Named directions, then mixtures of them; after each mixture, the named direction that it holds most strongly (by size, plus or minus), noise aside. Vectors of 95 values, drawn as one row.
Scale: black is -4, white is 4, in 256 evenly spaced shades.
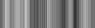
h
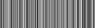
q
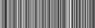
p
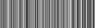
q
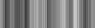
h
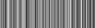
p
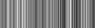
p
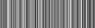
q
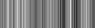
h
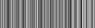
q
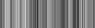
h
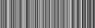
q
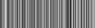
p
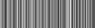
p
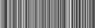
p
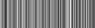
p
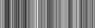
h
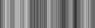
h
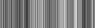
h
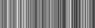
p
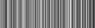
p
